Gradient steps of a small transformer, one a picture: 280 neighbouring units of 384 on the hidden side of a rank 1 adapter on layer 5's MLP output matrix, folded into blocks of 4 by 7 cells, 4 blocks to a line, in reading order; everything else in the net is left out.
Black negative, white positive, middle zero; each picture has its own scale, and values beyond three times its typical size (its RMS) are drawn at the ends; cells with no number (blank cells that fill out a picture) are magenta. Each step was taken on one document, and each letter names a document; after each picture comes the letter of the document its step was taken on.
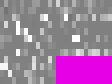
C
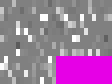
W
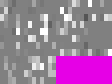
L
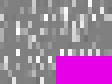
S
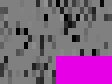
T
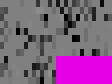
T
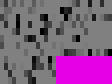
L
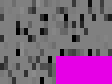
W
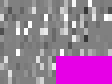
S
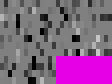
C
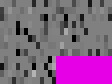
W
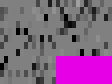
T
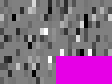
S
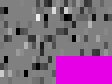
T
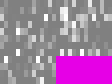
S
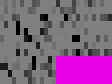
C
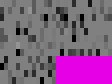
W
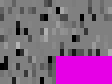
W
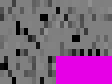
W
